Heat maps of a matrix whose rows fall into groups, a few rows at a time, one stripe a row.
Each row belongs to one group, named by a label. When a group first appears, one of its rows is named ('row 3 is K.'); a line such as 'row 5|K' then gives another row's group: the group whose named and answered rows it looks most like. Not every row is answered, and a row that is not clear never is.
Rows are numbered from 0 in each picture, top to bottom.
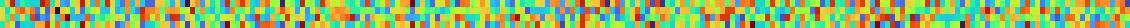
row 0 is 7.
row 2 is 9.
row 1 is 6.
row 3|7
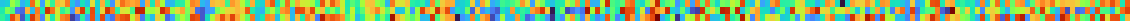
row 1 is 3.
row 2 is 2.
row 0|2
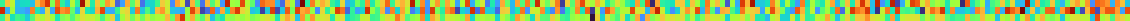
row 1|2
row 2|7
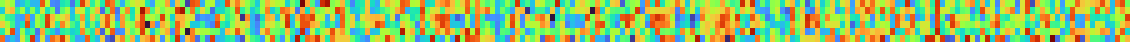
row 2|3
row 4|7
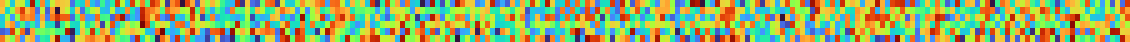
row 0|9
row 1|6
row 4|2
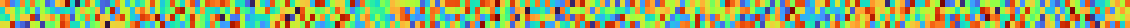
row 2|9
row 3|2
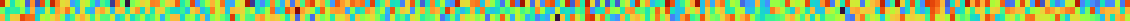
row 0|9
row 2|6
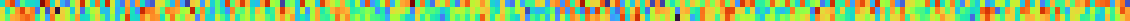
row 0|7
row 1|6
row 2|6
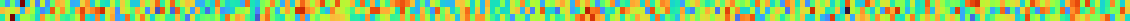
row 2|7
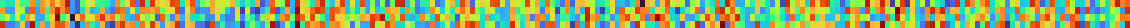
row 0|9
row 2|3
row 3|9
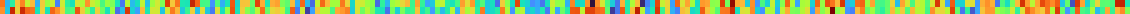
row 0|6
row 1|6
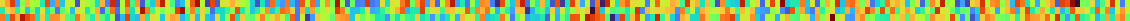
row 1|7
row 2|6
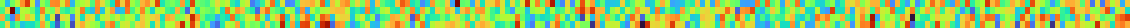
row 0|9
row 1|7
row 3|7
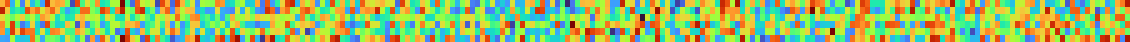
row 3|2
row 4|6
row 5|2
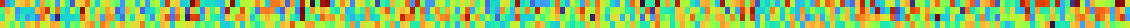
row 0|6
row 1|7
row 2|7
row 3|3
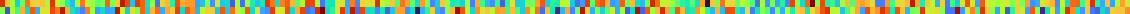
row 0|3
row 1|9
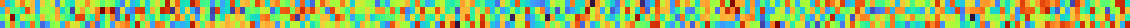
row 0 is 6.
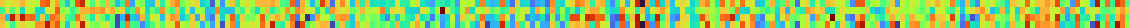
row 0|6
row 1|3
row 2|6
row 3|6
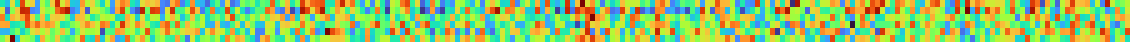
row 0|9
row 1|9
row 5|7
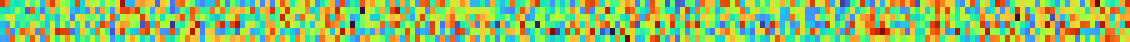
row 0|3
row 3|2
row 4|9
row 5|2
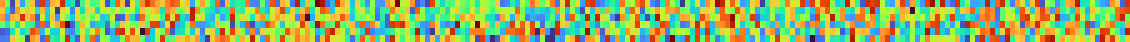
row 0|9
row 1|6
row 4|2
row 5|2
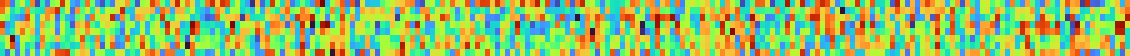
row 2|3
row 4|6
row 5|7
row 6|7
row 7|9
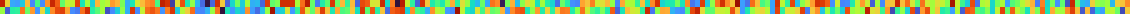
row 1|9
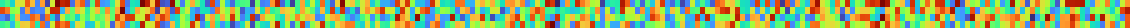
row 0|9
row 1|3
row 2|2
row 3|9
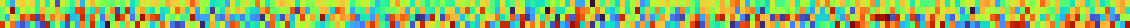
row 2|9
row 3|2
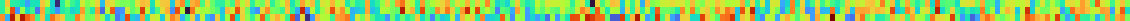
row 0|7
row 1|7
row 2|6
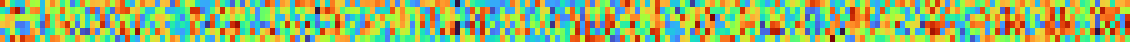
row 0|3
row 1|2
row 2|2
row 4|2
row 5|6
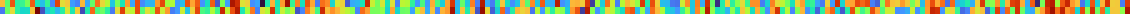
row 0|2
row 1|2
